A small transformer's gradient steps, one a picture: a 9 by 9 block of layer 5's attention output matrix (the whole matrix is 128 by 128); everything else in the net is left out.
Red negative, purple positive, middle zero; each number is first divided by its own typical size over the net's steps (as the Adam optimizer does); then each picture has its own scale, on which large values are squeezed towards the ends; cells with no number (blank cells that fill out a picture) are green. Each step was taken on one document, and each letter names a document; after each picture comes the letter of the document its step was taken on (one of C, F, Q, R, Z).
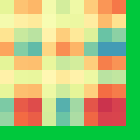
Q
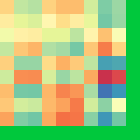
Q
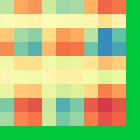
Q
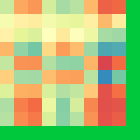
Q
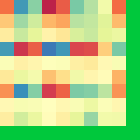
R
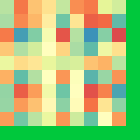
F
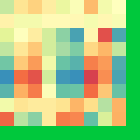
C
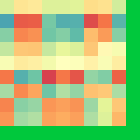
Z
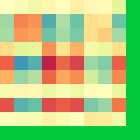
Z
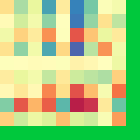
F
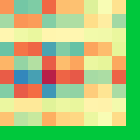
Z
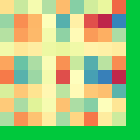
F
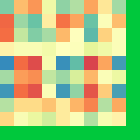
C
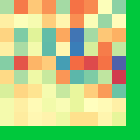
F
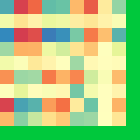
R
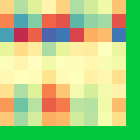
R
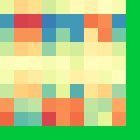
Z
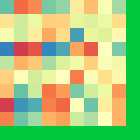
R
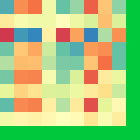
C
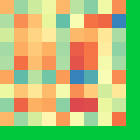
F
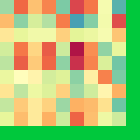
F
